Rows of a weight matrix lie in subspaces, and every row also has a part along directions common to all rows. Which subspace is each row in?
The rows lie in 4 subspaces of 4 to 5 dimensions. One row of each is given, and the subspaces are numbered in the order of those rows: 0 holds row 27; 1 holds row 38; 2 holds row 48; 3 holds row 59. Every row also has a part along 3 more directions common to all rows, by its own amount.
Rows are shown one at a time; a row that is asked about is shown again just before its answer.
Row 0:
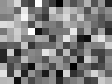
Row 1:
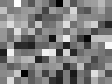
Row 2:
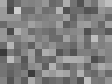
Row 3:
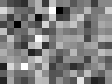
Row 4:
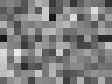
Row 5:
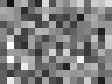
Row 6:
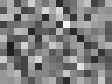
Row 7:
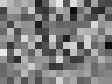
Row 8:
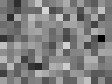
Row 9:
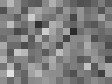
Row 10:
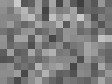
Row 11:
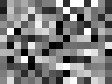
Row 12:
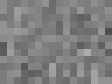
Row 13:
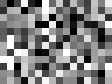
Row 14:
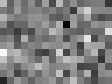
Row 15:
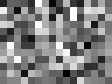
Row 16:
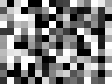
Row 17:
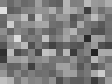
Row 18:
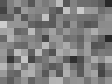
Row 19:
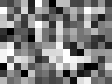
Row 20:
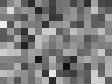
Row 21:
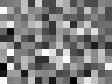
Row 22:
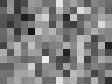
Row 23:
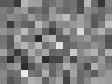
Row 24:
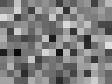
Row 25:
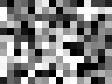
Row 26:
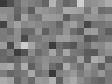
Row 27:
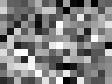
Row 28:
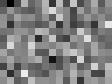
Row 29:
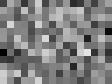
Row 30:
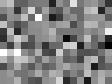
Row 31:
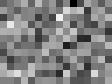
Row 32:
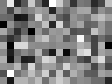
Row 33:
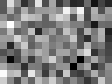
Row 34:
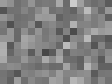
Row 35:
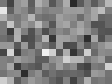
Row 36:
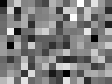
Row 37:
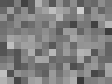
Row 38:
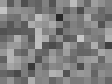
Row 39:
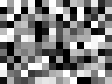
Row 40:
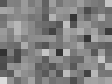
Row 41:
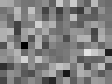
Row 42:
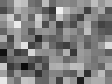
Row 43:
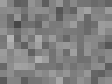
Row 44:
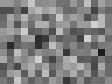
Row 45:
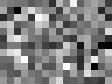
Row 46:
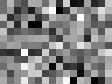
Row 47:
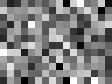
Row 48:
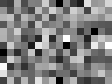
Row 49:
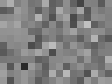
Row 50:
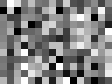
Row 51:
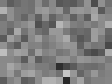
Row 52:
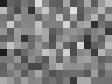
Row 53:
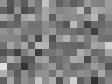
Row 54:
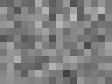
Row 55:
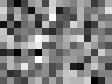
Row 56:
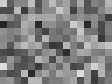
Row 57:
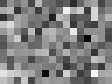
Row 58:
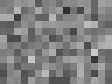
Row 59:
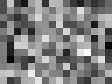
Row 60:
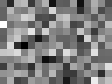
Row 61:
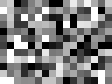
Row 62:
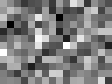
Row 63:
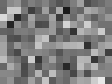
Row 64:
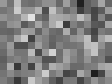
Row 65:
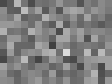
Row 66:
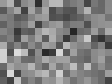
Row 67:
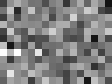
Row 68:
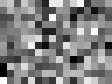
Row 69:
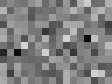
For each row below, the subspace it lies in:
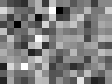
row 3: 0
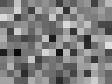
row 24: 1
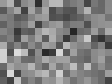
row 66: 3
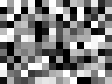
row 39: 2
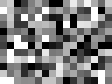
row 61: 1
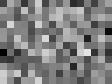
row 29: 3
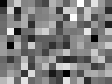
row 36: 0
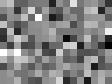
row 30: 1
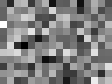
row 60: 3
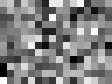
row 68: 2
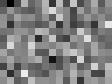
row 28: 3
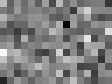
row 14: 2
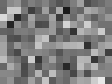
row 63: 1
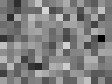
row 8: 2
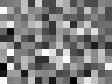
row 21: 2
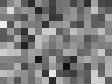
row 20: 1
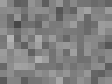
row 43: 0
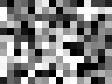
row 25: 2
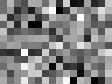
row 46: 0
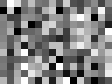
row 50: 0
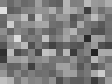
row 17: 1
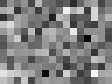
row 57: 1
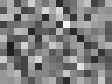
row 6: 1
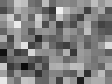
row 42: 0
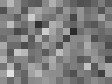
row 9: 3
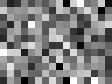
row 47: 0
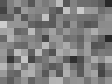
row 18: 1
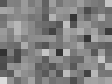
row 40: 2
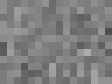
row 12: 0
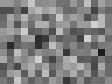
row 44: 1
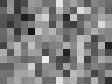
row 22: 3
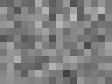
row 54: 2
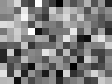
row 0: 3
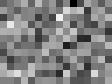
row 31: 1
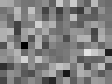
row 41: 0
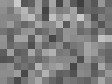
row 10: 3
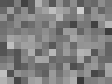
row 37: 3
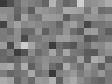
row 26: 0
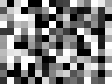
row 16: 3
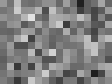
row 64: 3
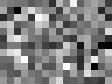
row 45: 1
